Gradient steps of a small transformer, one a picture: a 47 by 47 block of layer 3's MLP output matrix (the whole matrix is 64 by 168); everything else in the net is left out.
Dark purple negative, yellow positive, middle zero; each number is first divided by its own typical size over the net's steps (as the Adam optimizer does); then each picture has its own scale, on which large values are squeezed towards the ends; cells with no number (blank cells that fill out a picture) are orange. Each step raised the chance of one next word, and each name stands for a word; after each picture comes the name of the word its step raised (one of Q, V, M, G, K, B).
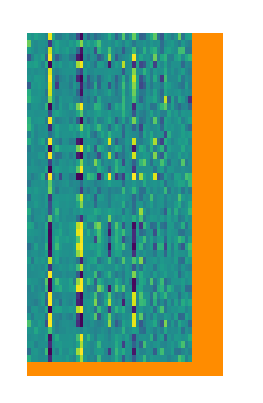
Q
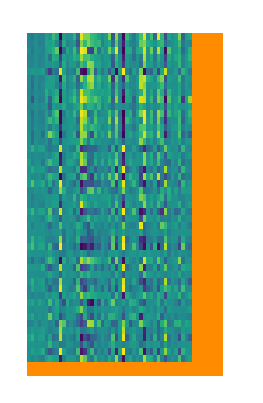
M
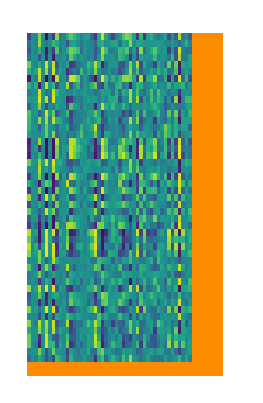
Q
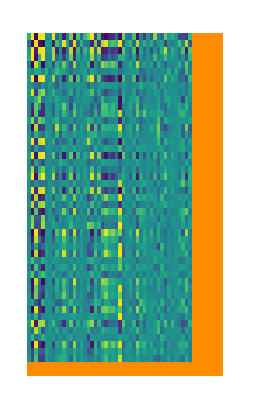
Q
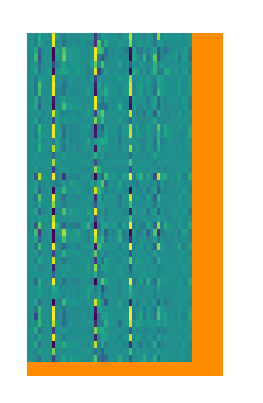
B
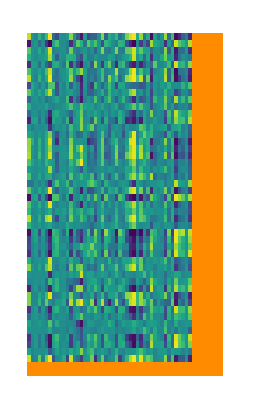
Q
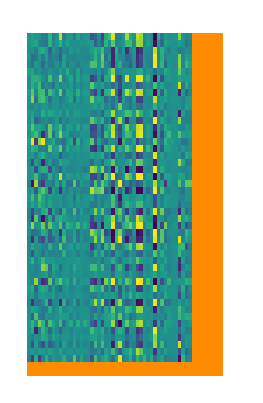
B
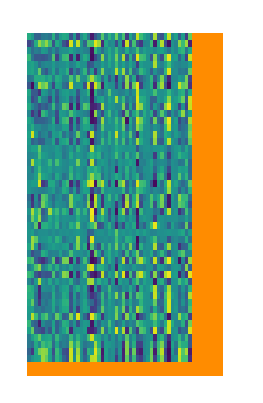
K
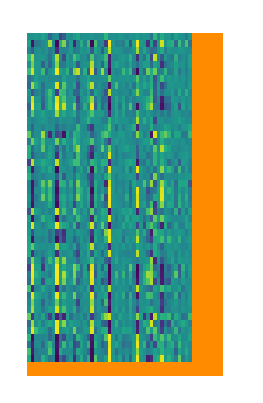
K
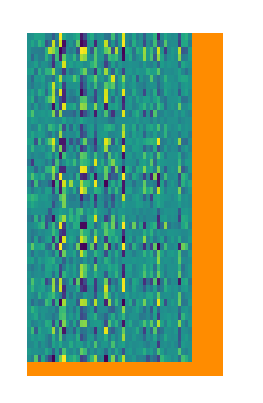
B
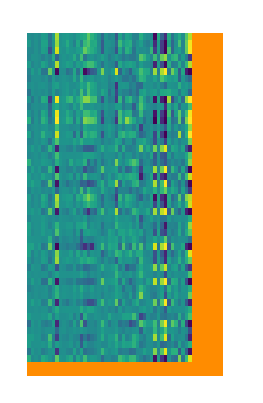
M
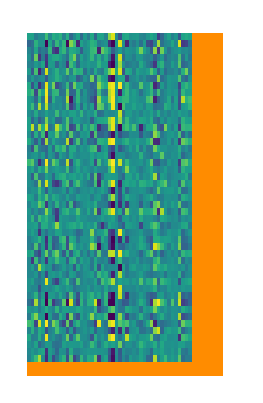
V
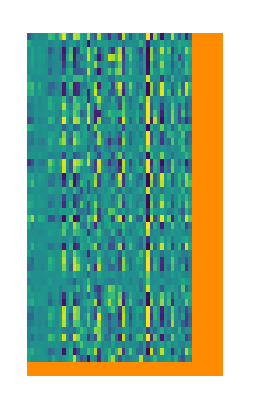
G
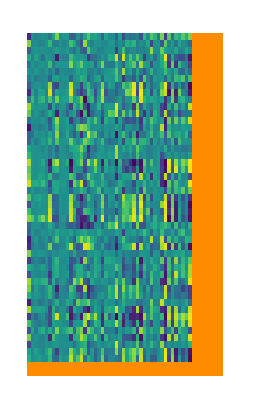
G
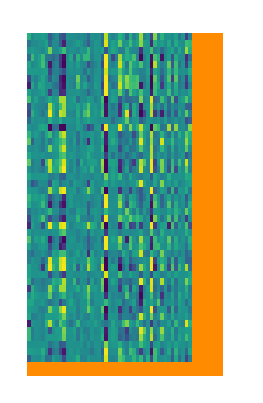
G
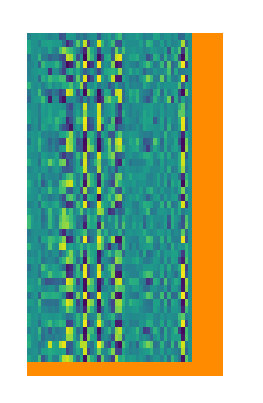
V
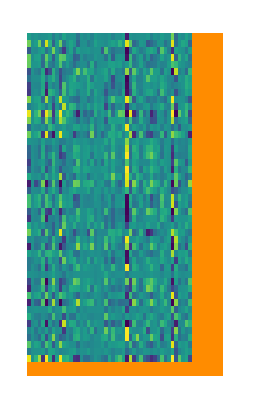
M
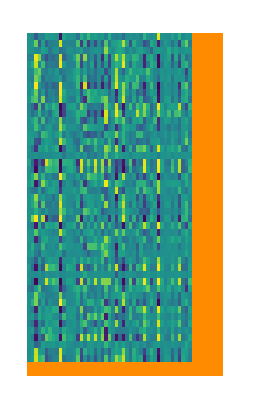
G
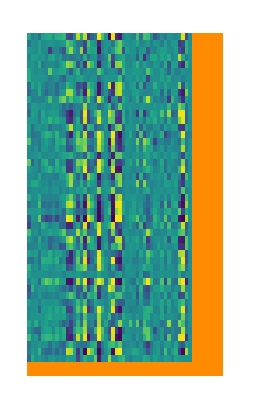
G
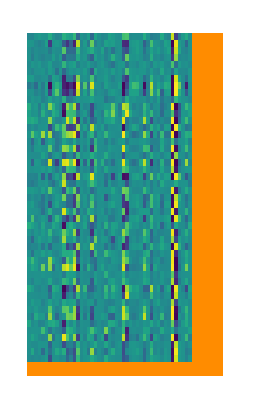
G
